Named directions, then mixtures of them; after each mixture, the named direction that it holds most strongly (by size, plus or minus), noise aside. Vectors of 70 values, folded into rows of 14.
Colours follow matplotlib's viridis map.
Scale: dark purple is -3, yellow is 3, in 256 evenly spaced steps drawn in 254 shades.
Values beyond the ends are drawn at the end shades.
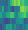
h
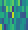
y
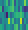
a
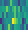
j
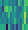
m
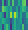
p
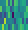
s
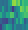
h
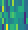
m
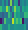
j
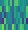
s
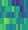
h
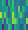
s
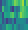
h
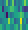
a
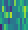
a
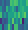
h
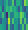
a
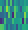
s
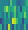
j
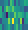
a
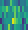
j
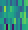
m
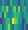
j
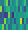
s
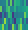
s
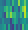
m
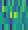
p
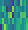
y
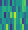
p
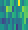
m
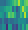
h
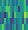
s
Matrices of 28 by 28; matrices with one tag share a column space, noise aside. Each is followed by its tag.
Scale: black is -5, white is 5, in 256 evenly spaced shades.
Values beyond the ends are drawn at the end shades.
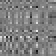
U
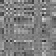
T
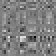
U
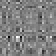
U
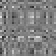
U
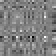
U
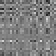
T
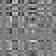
T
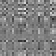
T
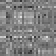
U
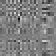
T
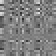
T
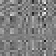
T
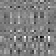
U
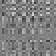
T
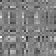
U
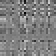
T
